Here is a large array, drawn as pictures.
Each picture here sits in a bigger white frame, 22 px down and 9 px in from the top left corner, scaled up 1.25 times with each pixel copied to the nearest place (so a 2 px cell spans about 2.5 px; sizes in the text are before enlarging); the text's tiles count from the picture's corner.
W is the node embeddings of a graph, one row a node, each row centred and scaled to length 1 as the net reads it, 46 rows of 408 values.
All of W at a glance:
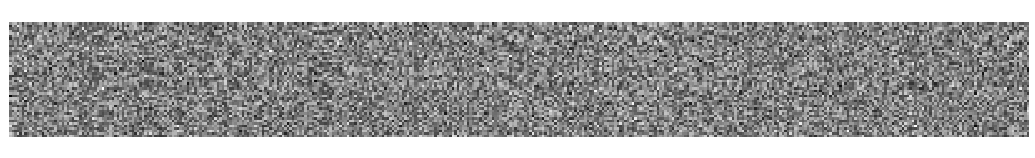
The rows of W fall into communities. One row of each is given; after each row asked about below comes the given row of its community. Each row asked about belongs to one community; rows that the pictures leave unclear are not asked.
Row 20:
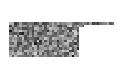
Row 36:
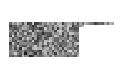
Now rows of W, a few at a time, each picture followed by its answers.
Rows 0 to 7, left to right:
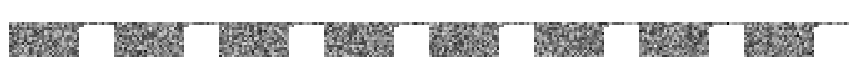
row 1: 36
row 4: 36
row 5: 20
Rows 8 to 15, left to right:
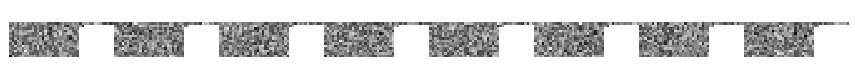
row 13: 20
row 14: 36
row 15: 20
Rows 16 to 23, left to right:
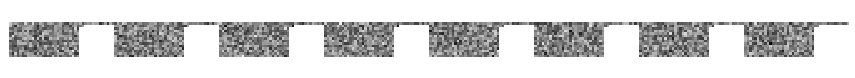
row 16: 36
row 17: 36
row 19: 36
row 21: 20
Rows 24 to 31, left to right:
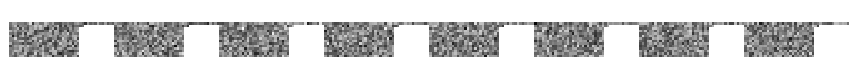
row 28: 20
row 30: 36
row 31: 20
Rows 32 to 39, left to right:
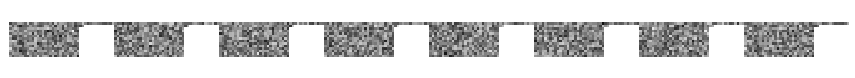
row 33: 20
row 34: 36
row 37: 20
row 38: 36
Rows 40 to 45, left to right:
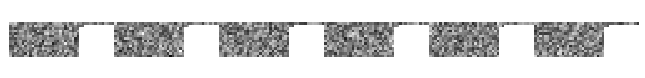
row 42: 20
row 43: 20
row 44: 20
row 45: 20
